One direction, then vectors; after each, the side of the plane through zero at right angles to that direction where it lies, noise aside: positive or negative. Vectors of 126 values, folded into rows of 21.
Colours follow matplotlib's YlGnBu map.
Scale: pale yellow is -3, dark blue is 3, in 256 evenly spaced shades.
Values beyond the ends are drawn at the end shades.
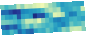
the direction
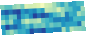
positive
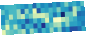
negative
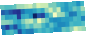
positive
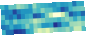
positive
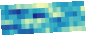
positive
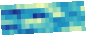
positive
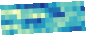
negative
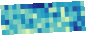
negative
